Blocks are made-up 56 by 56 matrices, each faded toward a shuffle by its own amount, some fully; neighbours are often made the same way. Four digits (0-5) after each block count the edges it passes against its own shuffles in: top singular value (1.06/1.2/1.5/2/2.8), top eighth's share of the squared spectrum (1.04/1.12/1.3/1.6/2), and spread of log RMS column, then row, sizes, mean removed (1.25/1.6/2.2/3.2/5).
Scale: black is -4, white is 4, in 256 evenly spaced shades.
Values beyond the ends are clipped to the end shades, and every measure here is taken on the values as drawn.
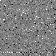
2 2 0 0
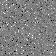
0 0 0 0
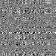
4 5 2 3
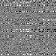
4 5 2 3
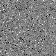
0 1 0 0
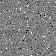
0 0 0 0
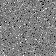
0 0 0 0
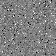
1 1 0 0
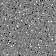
0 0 0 0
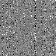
2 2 3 0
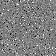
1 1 0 0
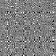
4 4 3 2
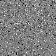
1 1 0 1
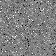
0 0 0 0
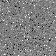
0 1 0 0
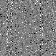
2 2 2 0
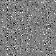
2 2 2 0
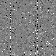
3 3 2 0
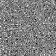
3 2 1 1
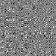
4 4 2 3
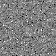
2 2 0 0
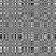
5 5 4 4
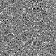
3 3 1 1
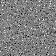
1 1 0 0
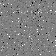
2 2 0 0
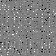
4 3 2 1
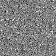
1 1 0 2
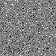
3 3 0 1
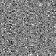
3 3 1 1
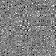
4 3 1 2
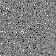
2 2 1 0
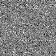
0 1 0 1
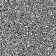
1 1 0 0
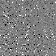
3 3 1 2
